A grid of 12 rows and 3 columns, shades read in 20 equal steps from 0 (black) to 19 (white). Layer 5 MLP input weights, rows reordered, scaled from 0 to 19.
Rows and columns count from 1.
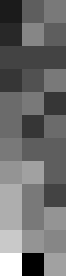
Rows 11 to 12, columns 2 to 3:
11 10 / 0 12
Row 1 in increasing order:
2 7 9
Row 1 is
2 7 9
